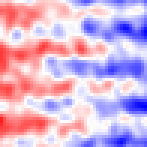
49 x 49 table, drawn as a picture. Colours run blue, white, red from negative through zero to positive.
The histogram is bell-shaped. Values rise toward the left. Horizontal stripes repeat 4 times down the table. Overall the values sit about 50% of the way up the scale.
